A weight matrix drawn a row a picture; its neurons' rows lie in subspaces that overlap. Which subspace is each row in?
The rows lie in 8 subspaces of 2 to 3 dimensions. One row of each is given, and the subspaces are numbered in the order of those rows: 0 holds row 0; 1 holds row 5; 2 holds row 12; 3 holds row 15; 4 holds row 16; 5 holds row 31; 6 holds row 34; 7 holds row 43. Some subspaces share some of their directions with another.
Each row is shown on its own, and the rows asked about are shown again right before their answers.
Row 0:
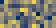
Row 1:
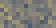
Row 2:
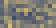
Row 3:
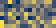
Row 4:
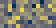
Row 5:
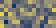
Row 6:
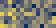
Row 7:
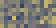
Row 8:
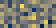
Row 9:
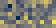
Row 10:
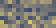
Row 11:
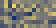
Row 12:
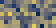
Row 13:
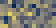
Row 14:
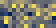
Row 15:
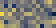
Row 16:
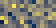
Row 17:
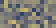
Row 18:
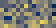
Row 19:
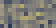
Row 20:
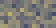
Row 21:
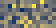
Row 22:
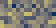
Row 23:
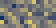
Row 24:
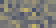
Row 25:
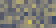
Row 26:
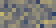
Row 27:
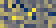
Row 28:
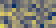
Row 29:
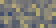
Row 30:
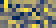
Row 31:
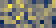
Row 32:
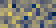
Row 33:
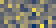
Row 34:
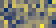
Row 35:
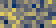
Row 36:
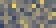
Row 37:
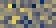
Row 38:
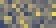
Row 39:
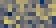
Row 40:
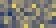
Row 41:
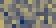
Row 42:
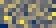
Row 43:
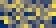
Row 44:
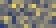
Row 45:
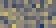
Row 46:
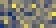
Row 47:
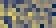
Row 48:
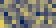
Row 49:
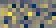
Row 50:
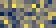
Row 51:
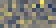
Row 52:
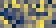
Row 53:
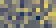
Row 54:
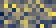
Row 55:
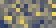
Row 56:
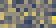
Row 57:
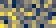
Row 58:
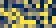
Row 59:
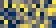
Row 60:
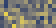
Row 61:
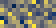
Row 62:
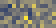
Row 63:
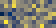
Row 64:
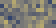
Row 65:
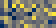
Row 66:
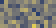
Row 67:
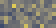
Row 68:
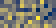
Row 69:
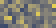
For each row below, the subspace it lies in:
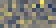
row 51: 7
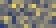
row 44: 3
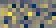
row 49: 7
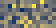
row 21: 5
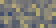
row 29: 2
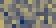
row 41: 1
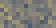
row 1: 1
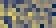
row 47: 0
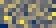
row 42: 6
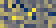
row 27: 2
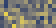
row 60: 1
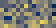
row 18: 1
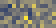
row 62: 7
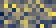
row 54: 3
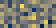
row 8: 0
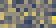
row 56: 4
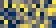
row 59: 6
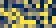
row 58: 1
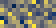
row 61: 4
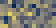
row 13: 3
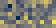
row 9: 5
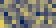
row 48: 1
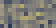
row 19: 0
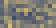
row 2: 0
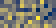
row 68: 5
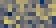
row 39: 7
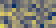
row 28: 6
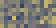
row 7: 5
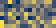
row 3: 7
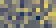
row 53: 5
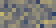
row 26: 3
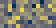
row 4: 7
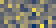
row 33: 0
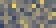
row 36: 7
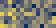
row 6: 4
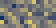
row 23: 4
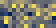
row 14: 7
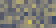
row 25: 4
